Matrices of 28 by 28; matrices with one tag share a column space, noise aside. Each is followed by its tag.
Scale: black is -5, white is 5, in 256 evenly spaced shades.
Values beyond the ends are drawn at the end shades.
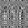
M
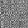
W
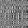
M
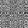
W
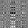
W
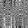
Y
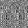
M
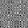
W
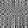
Y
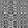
W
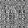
M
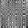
Y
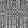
Y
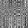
Y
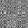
W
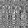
M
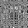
M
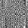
Y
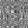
M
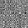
W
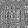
M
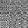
W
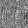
M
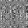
M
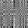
Y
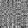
Y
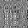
M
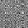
W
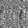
M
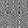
W
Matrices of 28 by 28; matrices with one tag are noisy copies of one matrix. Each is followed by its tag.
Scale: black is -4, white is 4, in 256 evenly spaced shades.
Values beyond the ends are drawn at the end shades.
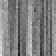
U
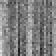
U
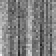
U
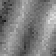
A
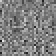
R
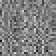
R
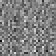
R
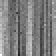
U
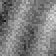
A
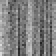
U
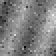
A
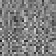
R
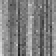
U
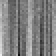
U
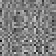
R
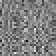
R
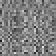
R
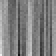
U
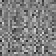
R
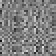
R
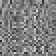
R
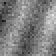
A
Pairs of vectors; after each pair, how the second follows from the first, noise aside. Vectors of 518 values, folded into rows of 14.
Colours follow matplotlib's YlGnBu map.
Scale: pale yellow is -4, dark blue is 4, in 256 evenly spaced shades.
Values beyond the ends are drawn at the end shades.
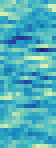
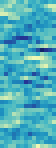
copied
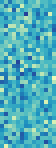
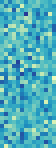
copied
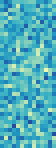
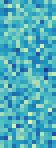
sign-scrambled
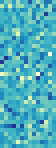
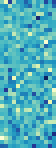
shuffled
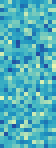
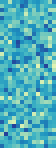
copied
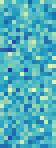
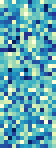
scaled up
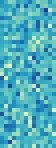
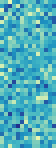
shuffled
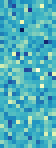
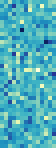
sign-scrambled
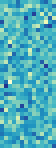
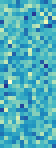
copied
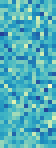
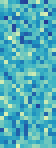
shuffled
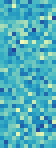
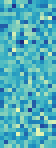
sign-scrambled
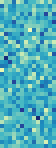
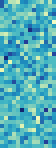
sign-scrambled
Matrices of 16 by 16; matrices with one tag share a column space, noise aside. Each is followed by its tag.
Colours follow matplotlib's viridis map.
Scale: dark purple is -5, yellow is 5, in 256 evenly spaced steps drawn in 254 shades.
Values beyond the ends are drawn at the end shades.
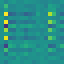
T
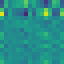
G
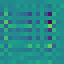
T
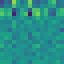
G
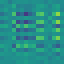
T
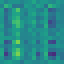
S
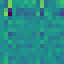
G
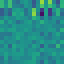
G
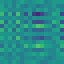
T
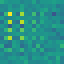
T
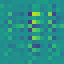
T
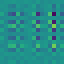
T
